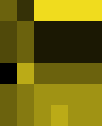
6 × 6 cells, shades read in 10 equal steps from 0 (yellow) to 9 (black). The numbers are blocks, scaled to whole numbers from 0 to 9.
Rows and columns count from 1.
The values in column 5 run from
0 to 8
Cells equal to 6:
2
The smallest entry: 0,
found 4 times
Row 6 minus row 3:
-1 -1 -5 -6 -5 -5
